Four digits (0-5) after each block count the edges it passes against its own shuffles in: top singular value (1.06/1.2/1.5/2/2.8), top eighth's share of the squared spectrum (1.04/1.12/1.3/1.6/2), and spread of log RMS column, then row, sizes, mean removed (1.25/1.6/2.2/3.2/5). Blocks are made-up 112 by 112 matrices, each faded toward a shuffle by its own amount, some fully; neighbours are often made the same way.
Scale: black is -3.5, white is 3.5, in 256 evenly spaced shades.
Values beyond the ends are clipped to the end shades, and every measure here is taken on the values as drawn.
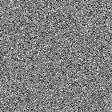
0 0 0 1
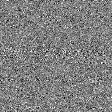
0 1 0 3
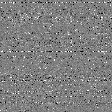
4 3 1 3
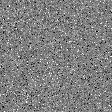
0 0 0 0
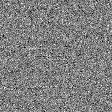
3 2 0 1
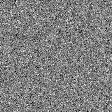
0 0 0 0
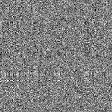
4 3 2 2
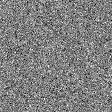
0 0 0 0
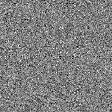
3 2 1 1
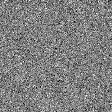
2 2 0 0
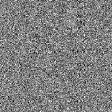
4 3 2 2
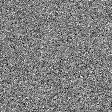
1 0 0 0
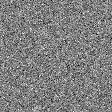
0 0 0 0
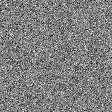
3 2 0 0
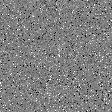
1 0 0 0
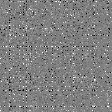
2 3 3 3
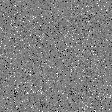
0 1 1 0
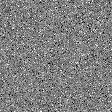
1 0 0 0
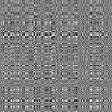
5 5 4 4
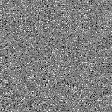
4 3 1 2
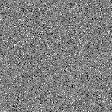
4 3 1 1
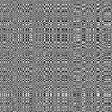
5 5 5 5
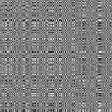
5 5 5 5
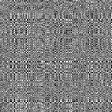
5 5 4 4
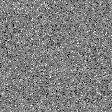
3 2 0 0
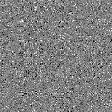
4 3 1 2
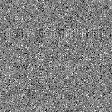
4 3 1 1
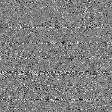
2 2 0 3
